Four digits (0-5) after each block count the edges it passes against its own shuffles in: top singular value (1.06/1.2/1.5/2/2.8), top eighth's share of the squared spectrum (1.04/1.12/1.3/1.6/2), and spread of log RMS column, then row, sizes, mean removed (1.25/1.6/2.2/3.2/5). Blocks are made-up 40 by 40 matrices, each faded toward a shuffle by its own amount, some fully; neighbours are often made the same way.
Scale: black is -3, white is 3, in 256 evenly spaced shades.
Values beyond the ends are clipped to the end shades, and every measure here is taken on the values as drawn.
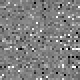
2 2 1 2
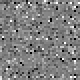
1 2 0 2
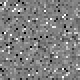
0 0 0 0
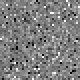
0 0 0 0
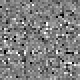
2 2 1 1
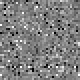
1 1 0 1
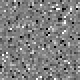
0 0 0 0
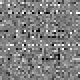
2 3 2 3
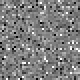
1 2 1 1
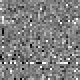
2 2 1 2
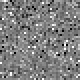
0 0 0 0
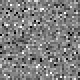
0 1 0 1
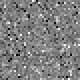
0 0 0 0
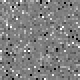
0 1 0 0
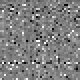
3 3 1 1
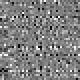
4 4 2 3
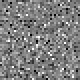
0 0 0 0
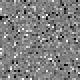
1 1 0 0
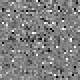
2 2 0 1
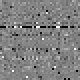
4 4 0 2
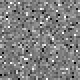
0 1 0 0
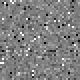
1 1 0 0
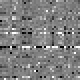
4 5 1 3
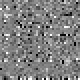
3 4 2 3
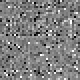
3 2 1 1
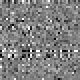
4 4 1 3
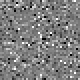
2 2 0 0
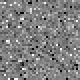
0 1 0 1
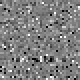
2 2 0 1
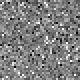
1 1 0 0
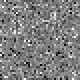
1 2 0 0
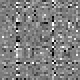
4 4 3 2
